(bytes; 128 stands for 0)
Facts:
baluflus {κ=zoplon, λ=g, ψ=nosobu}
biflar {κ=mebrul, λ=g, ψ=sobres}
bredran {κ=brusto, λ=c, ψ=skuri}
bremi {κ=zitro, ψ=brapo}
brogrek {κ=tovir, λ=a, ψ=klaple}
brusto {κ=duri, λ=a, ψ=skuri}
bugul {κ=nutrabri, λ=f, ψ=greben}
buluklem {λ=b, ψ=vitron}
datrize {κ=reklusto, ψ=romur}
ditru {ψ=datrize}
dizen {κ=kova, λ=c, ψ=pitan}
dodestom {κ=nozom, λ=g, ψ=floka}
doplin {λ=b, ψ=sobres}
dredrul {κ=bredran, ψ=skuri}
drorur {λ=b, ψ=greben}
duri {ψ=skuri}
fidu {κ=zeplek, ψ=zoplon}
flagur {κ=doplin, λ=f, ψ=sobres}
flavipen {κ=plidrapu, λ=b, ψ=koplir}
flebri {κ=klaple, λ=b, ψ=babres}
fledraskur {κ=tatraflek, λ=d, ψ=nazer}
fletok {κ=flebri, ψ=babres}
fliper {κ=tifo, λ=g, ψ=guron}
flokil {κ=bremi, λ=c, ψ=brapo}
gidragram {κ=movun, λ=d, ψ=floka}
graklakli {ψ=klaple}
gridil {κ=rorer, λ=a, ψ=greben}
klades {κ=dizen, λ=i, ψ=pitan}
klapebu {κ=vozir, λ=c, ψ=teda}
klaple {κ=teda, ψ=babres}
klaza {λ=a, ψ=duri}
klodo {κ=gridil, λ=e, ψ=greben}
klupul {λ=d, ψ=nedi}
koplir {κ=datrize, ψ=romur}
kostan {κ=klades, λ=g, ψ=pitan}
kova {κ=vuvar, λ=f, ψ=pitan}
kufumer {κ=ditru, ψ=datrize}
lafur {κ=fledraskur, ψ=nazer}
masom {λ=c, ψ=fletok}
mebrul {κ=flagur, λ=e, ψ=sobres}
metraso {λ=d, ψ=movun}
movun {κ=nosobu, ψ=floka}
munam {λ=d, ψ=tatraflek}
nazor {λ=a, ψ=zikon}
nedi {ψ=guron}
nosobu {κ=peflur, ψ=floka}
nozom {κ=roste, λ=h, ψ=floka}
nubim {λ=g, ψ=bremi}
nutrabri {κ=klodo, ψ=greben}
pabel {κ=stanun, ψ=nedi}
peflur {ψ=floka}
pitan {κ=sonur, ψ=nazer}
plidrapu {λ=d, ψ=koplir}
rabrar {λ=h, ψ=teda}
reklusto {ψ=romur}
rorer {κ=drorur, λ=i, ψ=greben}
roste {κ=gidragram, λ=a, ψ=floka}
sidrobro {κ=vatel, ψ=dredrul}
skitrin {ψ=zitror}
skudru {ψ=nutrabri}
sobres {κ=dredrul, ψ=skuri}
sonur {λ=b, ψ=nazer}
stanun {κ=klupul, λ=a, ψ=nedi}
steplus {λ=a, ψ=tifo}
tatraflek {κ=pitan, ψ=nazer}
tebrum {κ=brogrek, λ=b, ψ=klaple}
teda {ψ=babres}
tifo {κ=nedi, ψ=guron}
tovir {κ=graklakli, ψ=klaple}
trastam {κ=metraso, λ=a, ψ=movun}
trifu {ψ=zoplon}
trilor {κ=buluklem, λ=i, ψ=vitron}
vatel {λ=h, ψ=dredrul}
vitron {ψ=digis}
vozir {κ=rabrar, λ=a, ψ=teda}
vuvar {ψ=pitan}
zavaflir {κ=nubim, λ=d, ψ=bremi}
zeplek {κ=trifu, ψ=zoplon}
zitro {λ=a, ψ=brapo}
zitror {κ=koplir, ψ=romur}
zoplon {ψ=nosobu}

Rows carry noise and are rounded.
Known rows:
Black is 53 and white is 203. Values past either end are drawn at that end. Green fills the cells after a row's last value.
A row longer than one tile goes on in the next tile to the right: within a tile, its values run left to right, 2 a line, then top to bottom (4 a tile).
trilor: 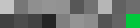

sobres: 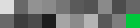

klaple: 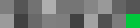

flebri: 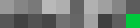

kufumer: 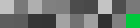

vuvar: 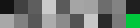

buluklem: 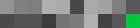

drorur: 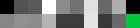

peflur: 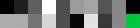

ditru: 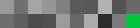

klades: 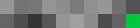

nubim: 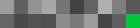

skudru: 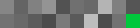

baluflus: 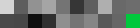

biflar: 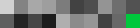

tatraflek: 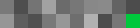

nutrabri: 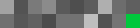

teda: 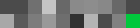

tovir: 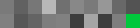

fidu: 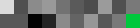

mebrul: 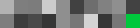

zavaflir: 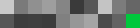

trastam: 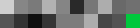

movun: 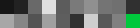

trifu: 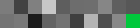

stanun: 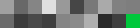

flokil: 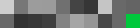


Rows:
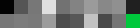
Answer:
rorer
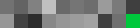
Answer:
dizen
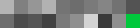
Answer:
vatel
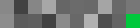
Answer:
guron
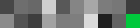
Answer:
kova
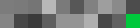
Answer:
munam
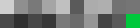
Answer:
tebrum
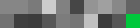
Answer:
nazor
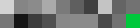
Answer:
klapebu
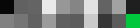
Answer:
sonur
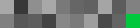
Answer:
tifo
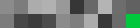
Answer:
plidrapu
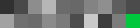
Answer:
reklusto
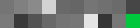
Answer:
flagur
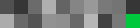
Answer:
pitan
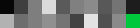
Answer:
duri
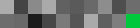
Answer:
zoplon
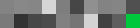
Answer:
klaza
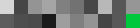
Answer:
pabel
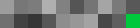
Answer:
fledraskur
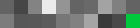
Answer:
klupul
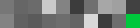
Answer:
klodo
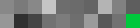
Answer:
masom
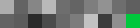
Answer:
nozom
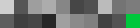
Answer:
fliper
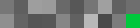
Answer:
romur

